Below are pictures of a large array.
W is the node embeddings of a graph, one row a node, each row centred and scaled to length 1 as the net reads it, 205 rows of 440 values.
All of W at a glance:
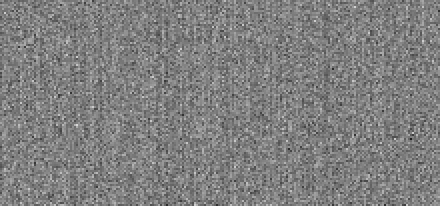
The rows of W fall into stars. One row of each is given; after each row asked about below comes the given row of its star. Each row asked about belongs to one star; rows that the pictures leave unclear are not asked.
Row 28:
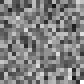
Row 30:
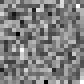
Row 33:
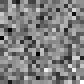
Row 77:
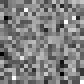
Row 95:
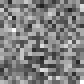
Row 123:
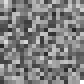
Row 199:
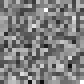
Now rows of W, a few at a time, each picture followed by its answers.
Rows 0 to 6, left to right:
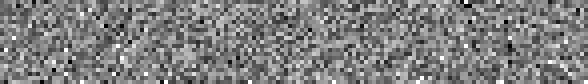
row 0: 199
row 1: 28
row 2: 33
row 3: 33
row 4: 28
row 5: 95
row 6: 123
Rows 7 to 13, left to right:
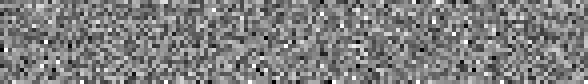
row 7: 199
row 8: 77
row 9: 199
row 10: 28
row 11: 95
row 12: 199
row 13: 123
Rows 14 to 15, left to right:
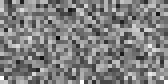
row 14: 95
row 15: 33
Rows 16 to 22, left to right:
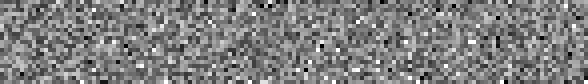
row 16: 33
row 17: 30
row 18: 28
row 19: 199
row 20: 199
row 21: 77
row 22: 77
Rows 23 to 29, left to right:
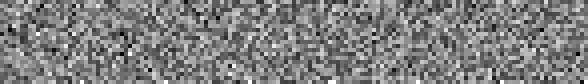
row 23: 33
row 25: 28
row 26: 95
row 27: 30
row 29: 28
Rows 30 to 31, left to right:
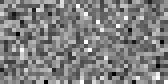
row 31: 199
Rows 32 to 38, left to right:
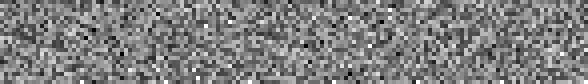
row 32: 199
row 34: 30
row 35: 77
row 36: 28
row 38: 123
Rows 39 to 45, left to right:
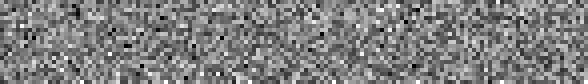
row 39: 123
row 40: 123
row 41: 123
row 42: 33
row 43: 123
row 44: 30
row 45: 95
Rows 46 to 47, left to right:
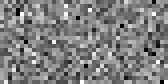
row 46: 77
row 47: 28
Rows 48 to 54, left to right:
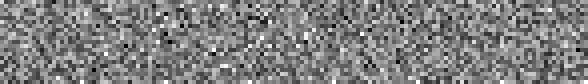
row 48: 95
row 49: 30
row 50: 30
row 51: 95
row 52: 33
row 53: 33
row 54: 95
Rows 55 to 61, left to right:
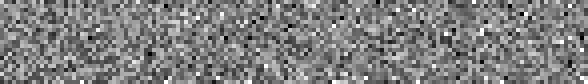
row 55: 123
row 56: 77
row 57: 95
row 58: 33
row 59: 95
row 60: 33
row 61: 77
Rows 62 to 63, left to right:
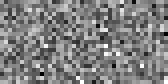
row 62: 95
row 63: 30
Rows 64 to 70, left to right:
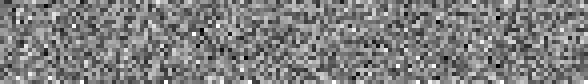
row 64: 95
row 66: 33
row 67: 123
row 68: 30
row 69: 123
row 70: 123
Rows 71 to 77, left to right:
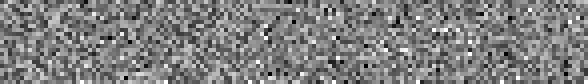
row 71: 33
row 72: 28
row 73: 33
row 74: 123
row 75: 30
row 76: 77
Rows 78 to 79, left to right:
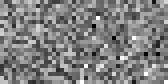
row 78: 95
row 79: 28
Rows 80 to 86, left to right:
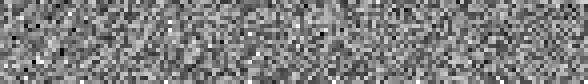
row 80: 28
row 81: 28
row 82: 95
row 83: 77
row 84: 30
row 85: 77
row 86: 33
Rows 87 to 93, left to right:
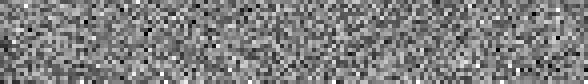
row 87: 30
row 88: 33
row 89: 123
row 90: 77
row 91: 199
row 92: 28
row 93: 28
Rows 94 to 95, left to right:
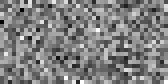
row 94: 33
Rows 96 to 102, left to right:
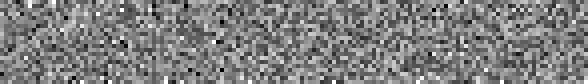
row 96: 33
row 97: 30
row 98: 199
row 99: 28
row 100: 199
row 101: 95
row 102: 30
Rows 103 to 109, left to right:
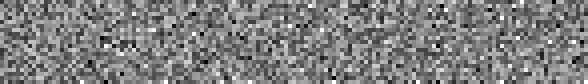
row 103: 77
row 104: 30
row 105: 33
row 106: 30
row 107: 28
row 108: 30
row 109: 199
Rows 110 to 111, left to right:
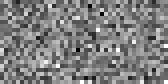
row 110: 28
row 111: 77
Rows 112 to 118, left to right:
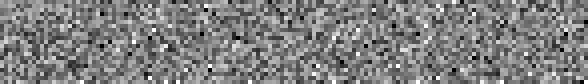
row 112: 123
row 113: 77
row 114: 199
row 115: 28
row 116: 30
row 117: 95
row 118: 33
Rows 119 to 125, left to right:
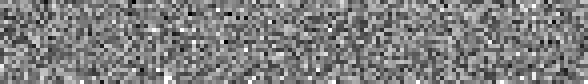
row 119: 33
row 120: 30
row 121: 77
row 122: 95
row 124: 95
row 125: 95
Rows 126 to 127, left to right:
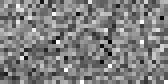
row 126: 95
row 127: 77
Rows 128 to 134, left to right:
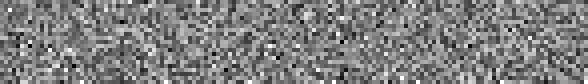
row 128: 30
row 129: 95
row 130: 30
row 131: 95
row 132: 33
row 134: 95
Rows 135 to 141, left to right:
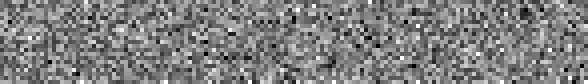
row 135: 95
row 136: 95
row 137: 33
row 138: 123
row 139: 123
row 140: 123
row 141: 33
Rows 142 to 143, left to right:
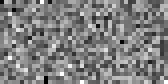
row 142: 28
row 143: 30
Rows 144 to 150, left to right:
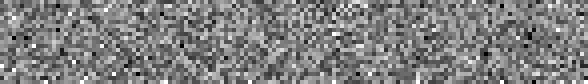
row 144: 28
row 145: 95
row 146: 33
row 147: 199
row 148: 30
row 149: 77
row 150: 123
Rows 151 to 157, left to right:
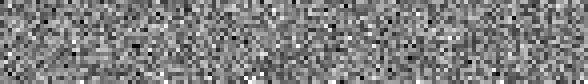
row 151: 28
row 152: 33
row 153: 77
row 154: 95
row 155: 199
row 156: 95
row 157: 33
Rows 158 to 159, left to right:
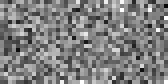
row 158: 123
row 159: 30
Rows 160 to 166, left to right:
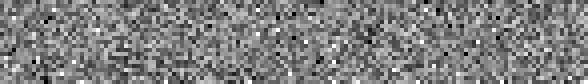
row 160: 28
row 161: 95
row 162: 77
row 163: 77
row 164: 123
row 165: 77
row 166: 77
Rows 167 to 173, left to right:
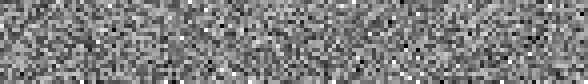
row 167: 33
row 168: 30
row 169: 199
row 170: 95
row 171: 199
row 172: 28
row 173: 123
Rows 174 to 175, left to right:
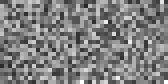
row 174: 30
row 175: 199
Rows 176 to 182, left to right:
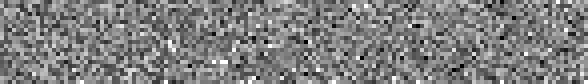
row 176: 30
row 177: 95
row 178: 199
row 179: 95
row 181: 95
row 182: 33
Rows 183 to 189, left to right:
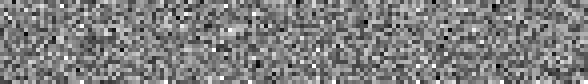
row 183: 123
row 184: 30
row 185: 33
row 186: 30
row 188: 123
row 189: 123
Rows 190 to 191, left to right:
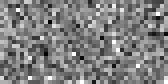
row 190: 95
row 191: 30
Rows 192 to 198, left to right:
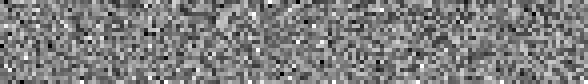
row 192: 30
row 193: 33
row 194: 28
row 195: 199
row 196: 123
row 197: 28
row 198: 33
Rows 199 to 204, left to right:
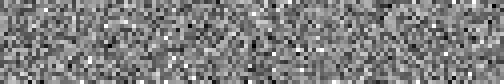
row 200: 123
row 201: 28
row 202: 30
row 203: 95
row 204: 123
